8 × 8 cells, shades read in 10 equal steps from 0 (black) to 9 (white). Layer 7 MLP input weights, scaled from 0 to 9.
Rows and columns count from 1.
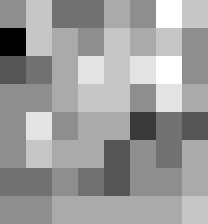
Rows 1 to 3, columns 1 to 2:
5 7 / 0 7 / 3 4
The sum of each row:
47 43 50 49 39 42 36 47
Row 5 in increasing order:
2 3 4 5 5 6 6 8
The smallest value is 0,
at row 2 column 1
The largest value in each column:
5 8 6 8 7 8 9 7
